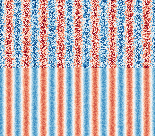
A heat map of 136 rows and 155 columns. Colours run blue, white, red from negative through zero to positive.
The bottom part is calmer, past a seam about 50% of the way down. No row or column stands out. Stripes running up and down repeat 9 times from left to right. On average the colour sits 50% of the way up the scale. There is no overall slope.
